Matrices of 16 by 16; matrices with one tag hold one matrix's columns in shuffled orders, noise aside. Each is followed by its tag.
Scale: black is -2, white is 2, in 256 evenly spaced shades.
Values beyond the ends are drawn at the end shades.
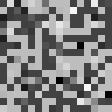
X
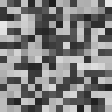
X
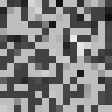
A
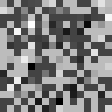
X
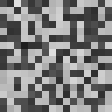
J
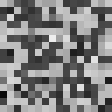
A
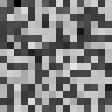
J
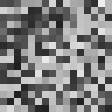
X
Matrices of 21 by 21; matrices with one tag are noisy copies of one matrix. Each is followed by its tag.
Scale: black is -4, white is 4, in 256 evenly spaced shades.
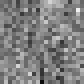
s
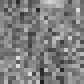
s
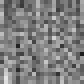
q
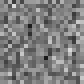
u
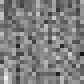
q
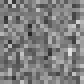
u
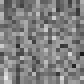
q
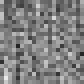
q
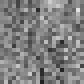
s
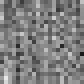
q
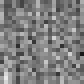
q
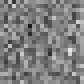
u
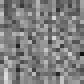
q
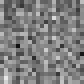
q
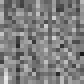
q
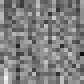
q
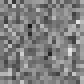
u
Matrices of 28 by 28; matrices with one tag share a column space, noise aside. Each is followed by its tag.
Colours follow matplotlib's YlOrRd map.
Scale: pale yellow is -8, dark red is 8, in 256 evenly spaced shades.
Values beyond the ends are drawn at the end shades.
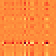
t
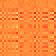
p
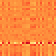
t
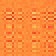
p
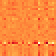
t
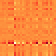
t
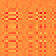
p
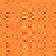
p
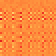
p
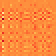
p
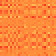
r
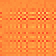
p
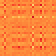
r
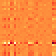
t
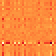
t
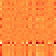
t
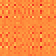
r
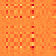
r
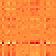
t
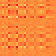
r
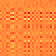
p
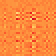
p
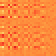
r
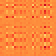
r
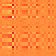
r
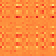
r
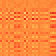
p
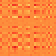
r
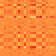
r
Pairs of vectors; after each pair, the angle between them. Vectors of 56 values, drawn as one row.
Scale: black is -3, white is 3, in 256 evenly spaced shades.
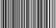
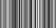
orthogonal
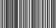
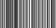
nearly parallel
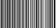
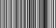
nearly opposite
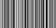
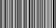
partly opposed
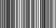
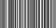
orthogonal
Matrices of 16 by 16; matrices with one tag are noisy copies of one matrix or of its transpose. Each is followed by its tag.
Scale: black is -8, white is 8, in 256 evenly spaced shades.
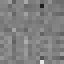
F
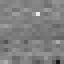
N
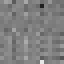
F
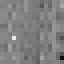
N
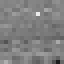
N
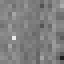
N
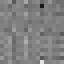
F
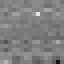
N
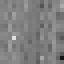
N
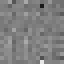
F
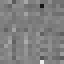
F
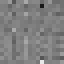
F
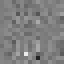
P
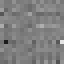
F
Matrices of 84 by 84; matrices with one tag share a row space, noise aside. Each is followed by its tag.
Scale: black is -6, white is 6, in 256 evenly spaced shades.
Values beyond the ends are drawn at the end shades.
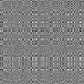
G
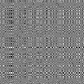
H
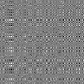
H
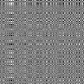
H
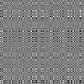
G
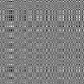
H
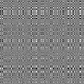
G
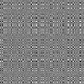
G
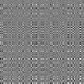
G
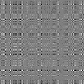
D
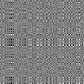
H
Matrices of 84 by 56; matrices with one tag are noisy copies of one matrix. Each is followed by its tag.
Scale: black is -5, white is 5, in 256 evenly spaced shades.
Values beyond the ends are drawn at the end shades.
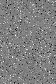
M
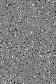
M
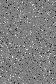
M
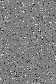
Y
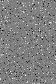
Y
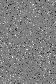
M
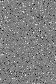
Y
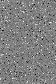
Y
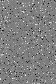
Y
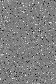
Y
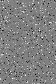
Y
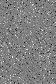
M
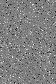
M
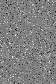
M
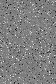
M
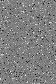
Y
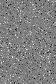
M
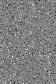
M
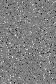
M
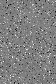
M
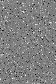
Y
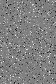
M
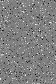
Y
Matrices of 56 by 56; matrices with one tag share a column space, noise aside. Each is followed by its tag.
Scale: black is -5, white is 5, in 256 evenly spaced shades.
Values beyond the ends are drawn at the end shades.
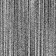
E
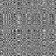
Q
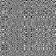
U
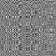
U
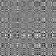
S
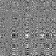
S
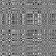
Q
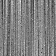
E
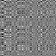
U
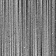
E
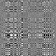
S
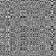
U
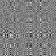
S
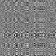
S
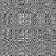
Q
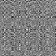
U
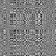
Q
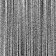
E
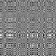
S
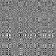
S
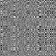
U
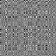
U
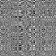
U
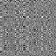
U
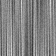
E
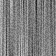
E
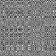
U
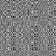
U
